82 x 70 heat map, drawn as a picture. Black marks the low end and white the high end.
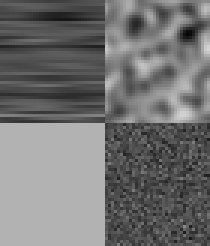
It is made of 2 by 2 panels. Panel 1,1: low, streaked across. Panel 1,2: middling, blotchy, strong in contrast. Panel 2,1: high, flat. Panel 2,2: low, fine-grained.
